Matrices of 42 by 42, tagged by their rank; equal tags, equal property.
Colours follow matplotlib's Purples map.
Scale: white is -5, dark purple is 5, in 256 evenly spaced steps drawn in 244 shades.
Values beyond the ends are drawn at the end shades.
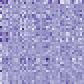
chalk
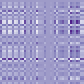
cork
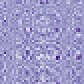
chalk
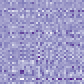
chalk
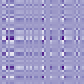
cork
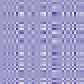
cork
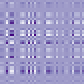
cork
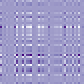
cork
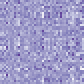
chalk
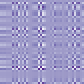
cork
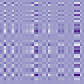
cork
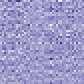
chalk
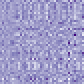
chalk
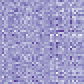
chalk
